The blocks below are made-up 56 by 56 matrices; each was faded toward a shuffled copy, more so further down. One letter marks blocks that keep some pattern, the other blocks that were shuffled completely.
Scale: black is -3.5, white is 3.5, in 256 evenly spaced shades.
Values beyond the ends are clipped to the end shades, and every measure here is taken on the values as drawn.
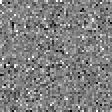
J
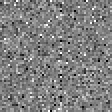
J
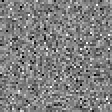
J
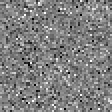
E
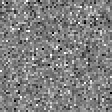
E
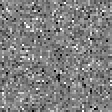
J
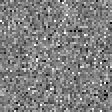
E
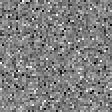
E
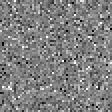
J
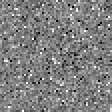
E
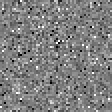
J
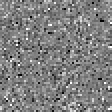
J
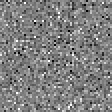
J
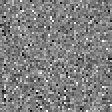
J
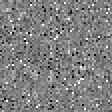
J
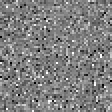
J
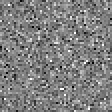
E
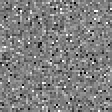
E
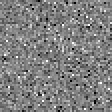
E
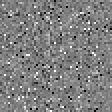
J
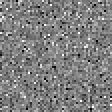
J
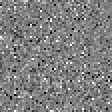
J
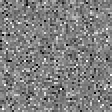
J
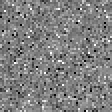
E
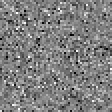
J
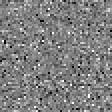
J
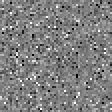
J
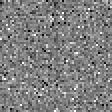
E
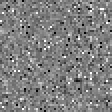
J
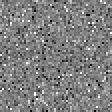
J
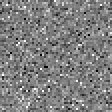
J
